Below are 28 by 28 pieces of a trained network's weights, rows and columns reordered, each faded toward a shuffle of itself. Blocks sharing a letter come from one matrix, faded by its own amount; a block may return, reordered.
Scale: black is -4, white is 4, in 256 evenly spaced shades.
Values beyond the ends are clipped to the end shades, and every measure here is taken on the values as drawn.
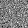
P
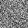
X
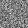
P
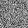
P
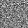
X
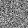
P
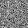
P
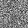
X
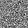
P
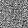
X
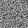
P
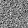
P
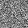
P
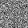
X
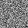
P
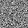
X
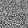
X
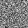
X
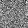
P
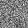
P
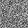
X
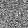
X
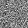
X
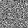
X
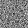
P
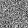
X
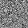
X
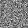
X
